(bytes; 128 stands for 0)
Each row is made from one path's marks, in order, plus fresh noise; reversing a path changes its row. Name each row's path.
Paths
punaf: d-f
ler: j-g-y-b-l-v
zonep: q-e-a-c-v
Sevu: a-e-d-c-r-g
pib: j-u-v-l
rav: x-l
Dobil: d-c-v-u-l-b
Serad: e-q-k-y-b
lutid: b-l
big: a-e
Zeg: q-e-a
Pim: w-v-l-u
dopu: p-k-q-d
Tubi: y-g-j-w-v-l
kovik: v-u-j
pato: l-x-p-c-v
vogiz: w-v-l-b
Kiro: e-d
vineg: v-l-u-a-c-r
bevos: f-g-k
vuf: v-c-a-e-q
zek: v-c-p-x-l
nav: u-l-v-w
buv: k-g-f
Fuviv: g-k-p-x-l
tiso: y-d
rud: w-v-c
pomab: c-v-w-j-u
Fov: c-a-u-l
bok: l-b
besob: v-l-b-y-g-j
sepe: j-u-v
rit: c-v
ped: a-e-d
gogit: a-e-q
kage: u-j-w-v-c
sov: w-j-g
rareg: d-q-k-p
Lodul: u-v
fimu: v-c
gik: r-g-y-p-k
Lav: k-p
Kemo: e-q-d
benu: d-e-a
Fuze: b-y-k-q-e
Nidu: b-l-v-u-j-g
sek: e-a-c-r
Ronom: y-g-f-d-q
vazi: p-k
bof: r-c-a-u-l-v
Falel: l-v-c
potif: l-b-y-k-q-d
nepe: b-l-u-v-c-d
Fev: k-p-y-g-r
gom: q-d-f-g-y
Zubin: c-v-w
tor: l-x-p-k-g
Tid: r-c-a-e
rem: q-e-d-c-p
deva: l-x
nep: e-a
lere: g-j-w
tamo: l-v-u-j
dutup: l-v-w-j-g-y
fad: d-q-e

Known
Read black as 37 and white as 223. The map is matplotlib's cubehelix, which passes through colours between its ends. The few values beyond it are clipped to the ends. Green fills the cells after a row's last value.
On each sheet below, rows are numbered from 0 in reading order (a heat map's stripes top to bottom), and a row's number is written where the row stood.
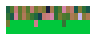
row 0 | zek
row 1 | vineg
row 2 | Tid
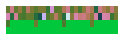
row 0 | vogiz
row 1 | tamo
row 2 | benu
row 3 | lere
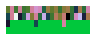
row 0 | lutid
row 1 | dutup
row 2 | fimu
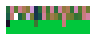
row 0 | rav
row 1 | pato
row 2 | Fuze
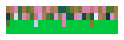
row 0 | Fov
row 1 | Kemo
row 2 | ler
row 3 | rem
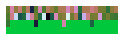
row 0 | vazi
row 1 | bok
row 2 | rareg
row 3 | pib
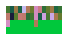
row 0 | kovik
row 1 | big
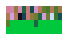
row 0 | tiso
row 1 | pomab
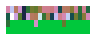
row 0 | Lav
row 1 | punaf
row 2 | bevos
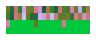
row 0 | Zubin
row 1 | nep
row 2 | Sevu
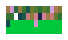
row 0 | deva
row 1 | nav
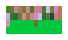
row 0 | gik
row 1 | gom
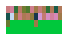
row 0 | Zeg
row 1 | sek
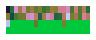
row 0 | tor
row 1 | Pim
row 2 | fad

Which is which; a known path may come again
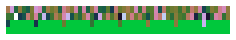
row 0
deva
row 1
dutup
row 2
bevos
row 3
Falel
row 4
zonep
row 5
bof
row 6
sepe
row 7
besob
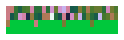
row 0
rud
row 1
rit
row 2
kage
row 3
tamo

